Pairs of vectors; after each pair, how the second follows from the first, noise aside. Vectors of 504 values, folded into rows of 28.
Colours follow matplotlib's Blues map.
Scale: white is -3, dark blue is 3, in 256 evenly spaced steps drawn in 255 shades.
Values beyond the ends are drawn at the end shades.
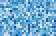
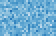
shrunk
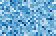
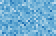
shrunk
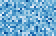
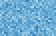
shrunk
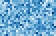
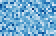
shuffled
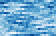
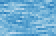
shrunk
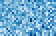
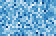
shuffled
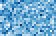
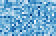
shuffled
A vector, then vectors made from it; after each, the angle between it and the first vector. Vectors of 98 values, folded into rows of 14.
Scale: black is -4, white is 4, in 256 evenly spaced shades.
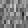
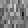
nearly parallel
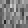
nearly parallel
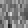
orthogonal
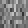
nearly parallel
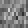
partly aligned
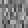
partly opposed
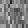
orthogonal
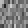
partly aligned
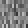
partly opposed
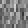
nearly parallel
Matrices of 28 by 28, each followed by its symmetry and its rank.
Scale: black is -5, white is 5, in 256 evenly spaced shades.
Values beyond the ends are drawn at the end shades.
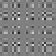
symmetric, rank one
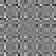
antisymmetric, rank two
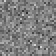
neither, full rank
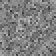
symmetric, full rank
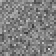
symmetric, full rank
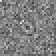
symmetric, full rank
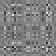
antisymmetric, rank two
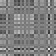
symmetric, rank one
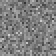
neither, full rank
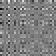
antisymmetric, rank two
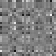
antisymmetric, rank two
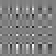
neither, rank one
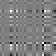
symmetric, rank one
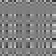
neither, rank one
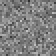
neither, full rank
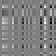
neither, rank one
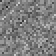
symmetric, full rank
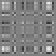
symmetric, rank one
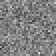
neither, full rank
